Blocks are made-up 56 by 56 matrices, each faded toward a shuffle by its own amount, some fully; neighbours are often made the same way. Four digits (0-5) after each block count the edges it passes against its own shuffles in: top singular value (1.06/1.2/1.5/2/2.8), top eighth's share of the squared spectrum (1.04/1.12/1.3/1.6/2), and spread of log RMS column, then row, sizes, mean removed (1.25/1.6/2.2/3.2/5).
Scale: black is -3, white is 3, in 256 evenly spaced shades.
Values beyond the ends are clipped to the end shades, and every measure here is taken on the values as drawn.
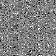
3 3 2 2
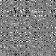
4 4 2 3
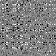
4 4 2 3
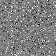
2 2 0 1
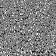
3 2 0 1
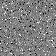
2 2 0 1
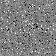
1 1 0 1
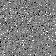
1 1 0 0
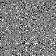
3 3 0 2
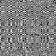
5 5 3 3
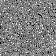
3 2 0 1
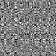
4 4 2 2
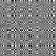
5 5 4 4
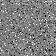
2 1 0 0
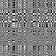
5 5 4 4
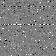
4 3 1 1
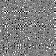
4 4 2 2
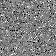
0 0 0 0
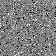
2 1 1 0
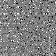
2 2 0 0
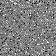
1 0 0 0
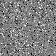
0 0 0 0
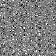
3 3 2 0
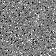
1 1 0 0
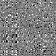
4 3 2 2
